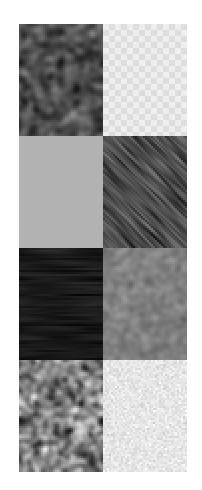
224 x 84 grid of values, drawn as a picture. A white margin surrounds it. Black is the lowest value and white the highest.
It is made of 4 by 2 panels. Panel 1,1: low, blotchy. Panel 1,2: very high, checkered, faint in contrast. Panel 2,1: high, flat. Panel 2,2: low, slanting down to the right. Panel 3,1: very low, streaked across, faint in contrast. Panel 3,2: middling, blotchy, faint in contrast. Panel 4,1: middling, blotchy, strong in contrast. Panel 4,2: very high, fine-grained, faint in contrast.
